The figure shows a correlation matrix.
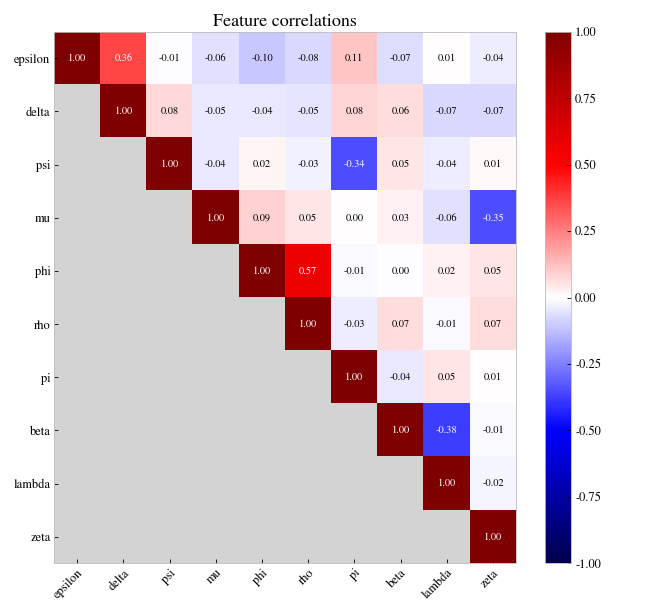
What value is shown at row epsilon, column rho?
-0.08
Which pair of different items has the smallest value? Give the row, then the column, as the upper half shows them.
beta, lambda
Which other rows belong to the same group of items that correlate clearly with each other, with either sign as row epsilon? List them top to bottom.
delta
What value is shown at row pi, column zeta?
0.01
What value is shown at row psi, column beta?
0.05
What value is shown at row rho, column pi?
-0.03
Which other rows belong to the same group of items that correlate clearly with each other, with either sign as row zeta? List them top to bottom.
mu
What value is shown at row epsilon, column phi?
-0.10
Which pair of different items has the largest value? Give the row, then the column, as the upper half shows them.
phi, rho
